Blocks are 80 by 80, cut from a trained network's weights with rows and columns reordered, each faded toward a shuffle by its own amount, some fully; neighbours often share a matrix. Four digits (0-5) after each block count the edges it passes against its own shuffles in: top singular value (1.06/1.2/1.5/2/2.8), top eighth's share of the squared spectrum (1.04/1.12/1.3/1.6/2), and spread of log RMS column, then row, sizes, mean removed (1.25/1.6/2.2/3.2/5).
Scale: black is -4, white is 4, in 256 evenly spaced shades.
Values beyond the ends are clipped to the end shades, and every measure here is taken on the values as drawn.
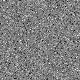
0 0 0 0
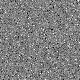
0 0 0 0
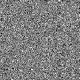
3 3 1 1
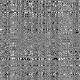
4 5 1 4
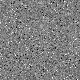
0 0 0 0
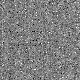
1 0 0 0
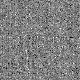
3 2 0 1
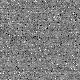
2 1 0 0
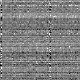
5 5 3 3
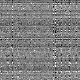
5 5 3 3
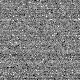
3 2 0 1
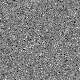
0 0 0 0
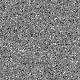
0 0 0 0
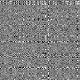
4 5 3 3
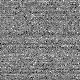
3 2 1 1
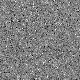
1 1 0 0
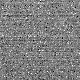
3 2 1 0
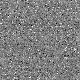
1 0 0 0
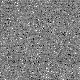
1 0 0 0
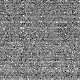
3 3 1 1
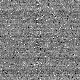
3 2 1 0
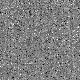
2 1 0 0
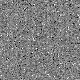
1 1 0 0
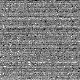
4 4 2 2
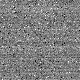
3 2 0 0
